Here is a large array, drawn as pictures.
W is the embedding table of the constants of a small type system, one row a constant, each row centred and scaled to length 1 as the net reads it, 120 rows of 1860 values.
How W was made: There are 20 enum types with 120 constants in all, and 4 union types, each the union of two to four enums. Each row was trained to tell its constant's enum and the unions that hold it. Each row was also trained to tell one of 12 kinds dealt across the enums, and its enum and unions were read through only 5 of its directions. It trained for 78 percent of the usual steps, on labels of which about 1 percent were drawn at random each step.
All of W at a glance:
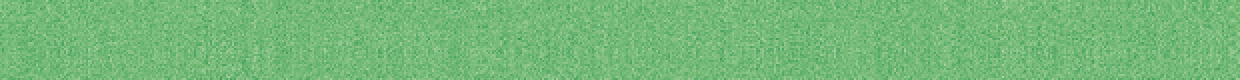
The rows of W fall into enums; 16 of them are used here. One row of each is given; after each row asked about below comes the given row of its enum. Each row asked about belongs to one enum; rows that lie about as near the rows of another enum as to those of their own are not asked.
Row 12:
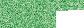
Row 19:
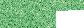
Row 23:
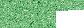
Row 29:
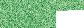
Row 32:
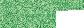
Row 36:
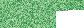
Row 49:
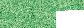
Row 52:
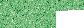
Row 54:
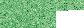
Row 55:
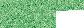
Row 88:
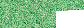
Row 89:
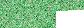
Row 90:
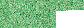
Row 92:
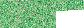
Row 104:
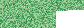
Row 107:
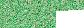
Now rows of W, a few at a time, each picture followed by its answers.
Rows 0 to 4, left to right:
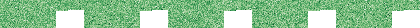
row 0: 32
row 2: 29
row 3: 32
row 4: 89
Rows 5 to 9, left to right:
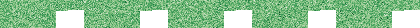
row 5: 90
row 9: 12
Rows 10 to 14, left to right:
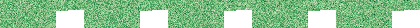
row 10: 19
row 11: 92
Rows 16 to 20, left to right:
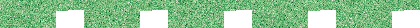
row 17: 32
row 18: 88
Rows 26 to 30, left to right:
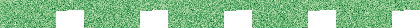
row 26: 55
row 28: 36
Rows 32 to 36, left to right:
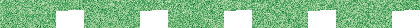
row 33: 52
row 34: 29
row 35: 89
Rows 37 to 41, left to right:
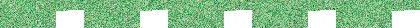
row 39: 90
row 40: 52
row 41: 90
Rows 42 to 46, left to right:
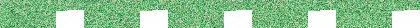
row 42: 55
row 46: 89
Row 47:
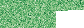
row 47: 89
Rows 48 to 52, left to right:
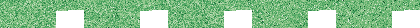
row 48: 107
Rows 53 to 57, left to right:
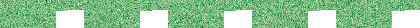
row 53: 90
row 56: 90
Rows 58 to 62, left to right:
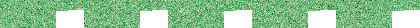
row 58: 23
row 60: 36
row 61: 90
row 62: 88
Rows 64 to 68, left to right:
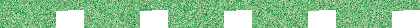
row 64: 52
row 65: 52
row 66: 107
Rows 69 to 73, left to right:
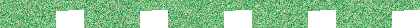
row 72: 107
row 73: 107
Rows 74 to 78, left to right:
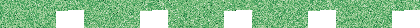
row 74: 92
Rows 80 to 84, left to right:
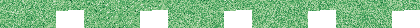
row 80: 19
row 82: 89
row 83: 92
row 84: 92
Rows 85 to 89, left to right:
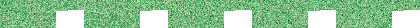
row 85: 107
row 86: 19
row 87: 36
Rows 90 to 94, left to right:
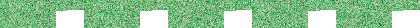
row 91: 52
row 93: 88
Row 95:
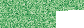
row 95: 32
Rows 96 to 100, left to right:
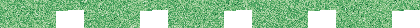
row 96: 88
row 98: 107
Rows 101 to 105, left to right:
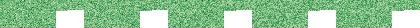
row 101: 23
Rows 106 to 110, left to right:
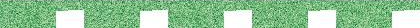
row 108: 92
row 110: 52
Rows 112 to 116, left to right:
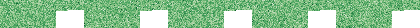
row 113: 23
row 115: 19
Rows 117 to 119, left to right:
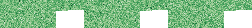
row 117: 89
